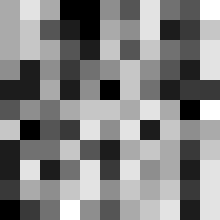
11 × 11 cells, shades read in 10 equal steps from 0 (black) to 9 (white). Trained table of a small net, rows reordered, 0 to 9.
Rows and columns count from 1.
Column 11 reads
9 7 8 8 2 9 6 7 8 8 8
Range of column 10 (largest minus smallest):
5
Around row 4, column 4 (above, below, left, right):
3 1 5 4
